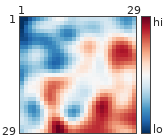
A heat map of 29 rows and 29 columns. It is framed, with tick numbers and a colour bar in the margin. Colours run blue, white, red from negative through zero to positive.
Grain: blotchy. Slope: up to the bottom right. Average level on the scale: 50%. Mirror symmetry: none. Ninth with the lowest average: top left. Lone odd cells: none.
